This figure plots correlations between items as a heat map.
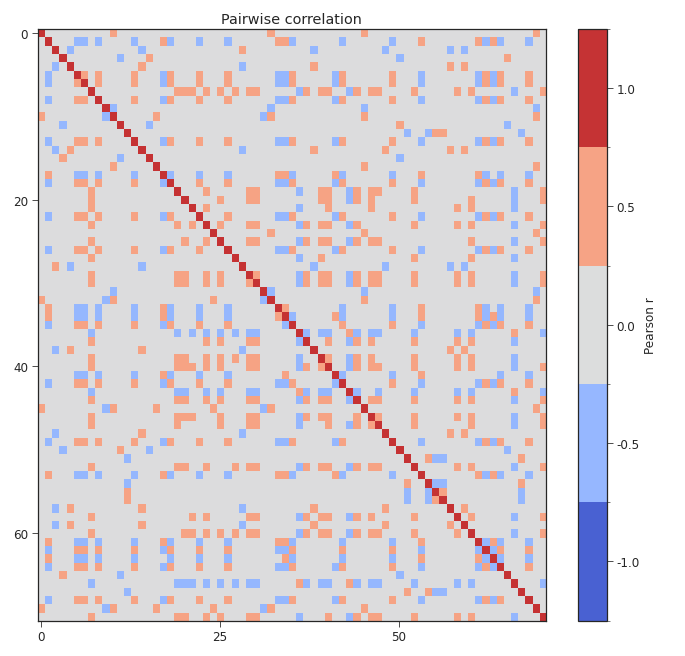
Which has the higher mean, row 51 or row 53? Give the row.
51
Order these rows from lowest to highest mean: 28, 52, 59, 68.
28, 59, 68, 52
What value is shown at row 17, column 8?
-0.5
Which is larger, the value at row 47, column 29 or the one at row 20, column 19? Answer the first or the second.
the first
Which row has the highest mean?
7
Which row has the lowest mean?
66
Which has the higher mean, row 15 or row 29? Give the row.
29
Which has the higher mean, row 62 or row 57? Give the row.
62
